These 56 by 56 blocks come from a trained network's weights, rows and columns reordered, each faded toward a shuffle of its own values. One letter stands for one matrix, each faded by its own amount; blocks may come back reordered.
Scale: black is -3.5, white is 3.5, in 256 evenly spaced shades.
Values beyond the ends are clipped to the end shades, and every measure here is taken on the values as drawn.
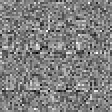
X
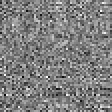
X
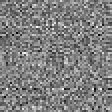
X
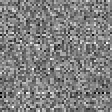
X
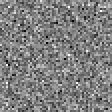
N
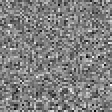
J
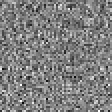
J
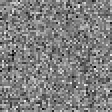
N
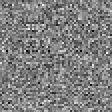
J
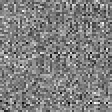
X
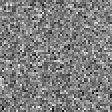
N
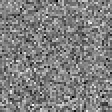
N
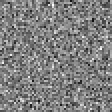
N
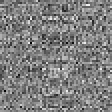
X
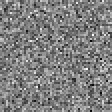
N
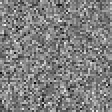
N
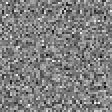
J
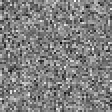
N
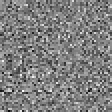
J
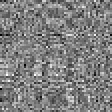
X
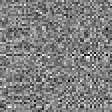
X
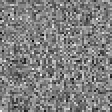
J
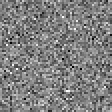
N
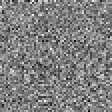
J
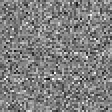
J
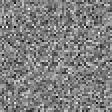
J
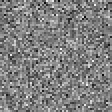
N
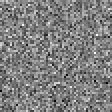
N
